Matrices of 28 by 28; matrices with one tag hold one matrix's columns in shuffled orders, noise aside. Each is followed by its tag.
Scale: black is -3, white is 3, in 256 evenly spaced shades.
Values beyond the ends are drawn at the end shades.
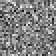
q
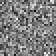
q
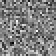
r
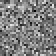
q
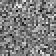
q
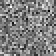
q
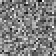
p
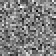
q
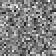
q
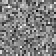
q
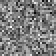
p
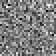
q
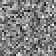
q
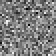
r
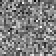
p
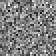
q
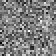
r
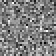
r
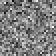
p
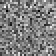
q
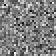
q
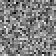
p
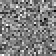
q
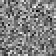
q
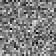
r
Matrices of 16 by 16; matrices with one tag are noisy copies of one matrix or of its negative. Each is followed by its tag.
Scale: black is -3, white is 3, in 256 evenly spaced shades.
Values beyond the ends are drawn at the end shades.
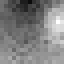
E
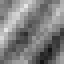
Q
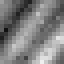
Q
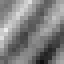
Q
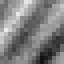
Q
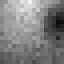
E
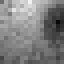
E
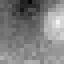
E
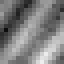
Q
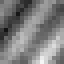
Q
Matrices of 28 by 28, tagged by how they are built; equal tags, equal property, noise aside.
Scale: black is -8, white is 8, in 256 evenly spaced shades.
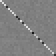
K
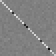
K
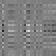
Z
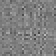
Z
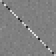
K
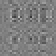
Z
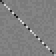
K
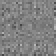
Z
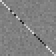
K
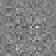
Z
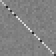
K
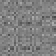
Z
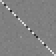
K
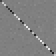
K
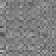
Z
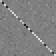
K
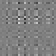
Z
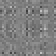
Z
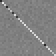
K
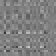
Z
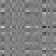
Z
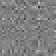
Z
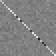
K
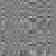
Z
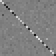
K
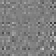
Z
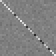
K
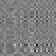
Z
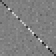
K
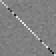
K
